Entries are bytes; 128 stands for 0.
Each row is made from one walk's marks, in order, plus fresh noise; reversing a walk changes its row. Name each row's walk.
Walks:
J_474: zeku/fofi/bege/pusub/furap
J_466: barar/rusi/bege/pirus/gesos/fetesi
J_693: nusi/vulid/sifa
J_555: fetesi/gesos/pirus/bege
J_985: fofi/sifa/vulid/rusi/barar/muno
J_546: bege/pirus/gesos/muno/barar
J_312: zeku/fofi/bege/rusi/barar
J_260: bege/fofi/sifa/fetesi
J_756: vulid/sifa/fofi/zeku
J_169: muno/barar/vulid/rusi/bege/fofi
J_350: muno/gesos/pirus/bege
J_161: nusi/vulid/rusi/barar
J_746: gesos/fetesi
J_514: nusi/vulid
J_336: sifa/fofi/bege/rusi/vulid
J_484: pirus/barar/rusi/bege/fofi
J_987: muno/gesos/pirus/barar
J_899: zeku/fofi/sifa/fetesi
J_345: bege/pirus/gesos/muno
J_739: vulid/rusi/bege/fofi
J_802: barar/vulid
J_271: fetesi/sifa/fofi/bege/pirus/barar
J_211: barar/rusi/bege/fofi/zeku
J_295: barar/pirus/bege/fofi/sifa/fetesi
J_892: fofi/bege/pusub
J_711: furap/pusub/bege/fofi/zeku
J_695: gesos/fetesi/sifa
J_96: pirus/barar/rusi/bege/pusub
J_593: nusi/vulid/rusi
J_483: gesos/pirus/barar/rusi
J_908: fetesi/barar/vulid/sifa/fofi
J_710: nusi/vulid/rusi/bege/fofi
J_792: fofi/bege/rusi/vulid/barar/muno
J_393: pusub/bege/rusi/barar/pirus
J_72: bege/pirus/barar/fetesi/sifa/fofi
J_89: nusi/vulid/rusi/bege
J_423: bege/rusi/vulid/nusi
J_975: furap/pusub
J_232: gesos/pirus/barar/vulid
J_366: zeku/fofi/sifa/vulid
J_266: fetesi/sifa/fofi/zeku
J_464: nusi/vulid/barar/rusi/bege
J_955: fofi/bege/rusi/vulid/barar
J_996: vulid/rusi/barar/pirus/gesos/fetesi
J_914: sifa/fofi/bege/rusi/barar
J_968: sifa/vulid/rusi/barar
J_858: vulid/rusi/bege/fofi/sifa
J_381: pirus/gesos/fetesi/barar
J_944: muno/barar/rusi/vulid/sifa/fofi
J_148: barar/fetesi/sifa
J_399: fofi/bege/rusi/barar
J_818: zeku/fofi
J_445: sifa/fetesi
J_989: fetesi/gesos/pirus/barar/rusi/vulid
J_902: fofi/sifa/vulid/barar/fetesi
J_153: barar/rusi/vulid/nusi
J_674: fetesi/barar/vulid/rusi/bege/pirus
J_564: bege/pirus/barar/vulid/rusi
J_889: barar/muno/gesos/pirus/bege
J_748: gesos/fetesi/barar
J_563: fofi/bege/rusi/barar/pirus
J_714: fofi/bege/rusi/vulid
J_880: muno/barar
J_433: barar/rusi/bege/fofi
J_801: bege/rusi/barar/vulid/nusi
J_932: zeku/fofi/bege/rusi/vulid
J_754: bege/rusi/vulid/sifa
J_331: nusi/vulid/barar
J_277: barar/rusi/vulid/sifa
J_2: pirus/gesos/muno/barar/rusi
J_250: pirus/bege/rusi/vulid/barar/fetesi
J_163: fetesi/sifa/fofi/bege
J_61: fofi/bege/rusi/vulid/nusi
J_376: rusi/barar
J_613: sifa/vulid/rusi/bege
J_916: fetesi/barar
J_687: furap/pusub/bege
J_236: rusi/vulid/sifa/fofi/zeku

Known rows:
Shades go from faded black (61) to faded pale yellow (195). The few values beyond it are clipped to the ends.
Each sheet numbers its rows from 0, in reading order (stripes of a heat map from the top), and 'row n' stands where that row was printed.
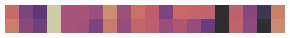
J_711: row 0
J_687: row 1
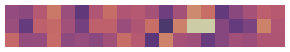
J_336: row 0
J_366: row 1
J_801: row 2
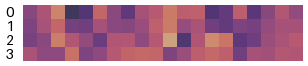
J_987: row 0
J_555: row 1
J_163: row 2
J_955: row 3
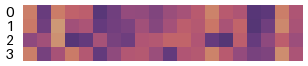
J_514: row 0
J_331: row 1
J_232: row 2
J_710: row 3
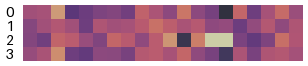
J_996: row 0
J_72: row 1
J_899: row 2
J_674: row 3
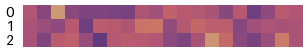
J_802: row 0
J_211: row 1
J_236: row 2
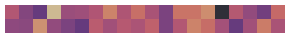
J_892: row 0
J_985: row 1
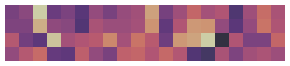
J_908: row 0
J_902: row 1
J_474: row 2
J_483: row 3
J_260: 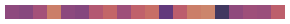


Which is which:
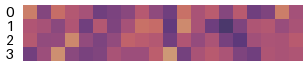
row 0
J_464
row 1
J_564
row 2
J_754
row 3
J_271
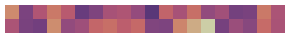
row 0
J_89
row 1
J_932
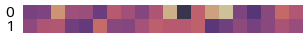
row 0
J_266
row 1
J_350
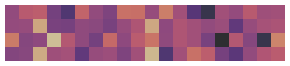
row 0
J_466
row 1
J_916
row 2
J_975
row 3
J_445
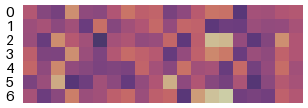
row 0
J_714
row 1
J_345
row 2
J_756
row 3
J_61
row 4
J_153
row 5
J_748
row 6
J_818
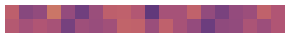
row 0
J_739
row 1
J_376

